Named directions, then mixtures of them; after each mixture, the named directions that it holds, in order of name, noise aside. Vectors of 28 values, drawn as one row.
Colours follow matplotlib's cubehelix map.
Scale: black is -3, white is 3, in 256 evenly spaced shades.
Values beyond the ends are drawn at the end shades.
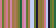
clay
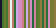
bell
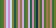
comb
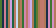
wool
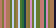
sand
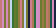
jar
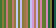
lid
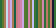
comb, lid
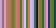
clay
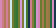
jar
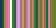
bell, comb, wool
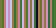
clay, comb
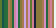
jar, sand, wool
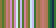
clay, lid, wool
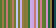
lid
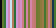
bell, comb, lid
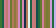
comb, jar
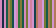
bell, wool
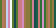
comb, jar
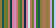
jar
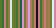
bell, clay, lid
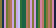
sand, wool
